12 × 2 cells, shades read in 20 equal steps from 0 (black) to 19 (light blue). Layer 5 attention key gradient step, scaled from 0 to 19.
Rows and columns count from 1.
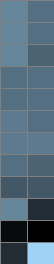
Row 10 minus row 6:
1 -6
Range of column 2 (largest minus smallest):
19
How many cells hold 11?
3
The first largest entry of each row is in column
1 1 1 1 1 1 1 1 1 1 1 2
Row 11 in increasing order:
0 1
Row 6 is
11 10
